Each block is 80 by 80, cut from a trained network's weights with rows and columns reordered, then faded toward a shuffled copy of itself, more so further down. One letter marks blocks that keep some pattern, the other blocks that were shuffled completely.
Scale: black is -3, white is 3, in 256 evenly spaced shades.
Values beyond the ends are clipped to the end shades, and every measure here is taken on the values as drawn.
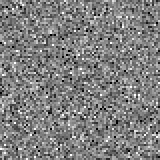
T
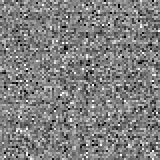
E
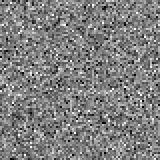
T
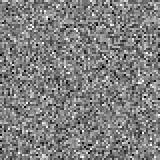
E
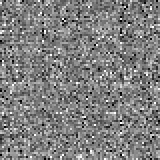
E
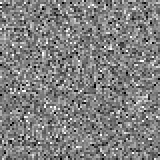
T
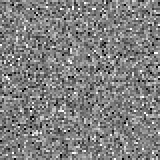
T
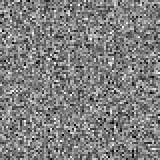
E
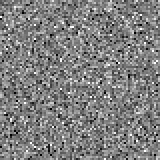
T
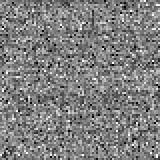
E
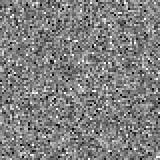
T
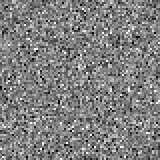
T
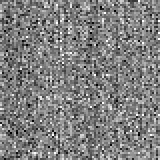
E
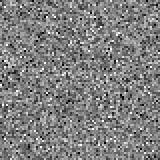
T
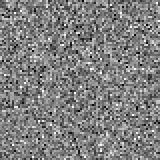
T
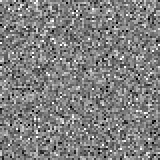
T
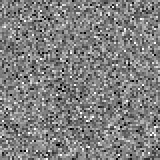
T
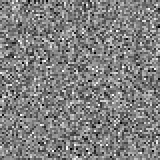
T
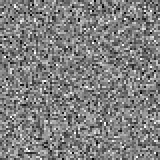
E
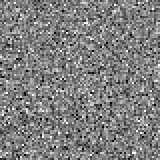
T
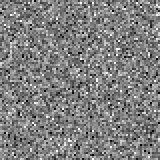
T
